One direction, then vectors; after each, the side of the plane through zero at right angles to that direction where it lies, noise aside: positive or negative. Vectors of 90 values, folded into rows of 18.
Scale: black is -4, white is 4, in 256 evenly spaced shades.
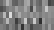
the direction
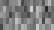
negative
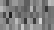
negative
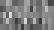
positive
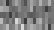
negative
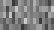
positive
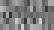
negative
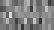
positive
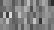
positive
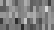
positive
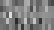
positive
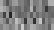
negative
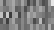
negative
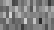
positive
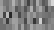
negative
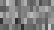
positive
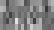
negative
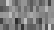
positive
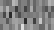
negative
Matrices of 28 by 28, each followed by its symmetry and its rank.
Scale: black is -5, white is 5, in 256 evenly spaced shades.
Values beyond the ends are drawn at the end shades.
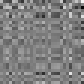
neither, rank two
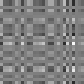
neither, rank one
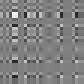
symmetric, rank one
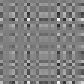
neither, rank one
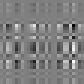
neither, rank one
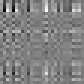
neither, rank two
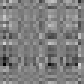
neither, rank two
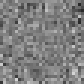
neither, rank five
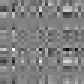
neither, rank two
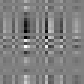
neither, rank one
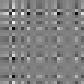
symmetric, rank one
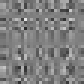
neither, rank two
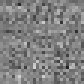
neither, rank five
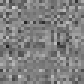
neither, rank five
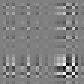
symmetric, rank one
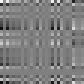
neither, rank one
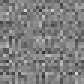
neither, rank five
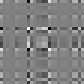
symmetric, rank one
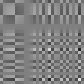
symmetric, rank one
